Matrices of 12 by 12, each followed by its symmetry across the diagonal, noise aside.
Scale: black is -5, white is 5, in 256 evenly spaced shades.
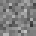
antisymmetric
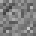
symmetric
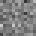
antisymmetric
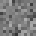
symmetric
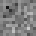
symmetric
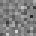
antisymmetric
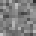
antisymmetric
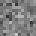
neither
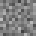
antisymmetric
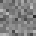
neither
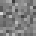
antisymmetric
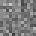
neither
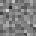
antisymmetric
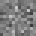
neither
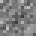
symmetric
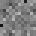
symmetric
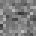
neither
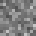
symmetric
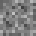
symmetric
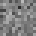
neither
